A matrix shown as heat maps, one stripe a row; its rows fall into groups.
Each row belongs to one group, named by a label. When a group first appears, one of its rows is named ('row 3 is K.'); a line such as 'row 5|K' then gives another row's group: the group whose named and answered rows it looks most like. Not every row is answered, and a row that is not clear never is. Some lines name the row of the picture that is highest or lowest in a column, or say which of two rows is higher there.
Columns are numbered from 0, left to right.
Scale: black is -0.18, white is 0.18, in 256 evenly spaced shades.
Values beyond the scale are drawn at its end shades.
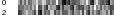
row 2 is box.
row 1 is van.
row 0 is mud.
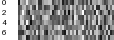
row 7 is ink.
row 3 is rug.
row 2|ink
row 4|rug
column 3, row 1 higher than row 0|Yes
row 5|ink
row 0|rug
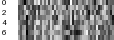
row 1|ink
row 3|ink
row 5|mud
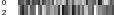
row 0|ink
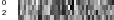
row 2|rug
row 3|box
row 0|van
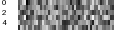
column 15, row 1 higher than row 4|Yes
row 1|van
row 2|mud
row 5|rug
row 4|mud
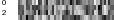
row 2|ink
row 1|ink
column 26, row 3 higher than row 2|No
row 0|van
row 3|mud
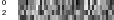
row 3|mud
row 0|van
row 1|van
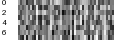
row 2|mud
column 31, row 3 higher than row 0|Yes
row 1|box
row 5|van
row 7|ink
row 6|ink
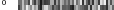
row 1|rug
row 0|box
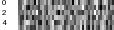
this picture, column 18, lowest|4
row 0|ink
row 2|van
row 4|box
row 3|ink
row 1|ink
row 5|box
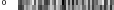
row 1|box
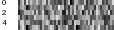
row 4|rug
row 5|van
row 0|rug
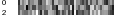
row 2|van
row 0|rug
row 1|ink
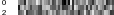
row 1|rug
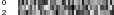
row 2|van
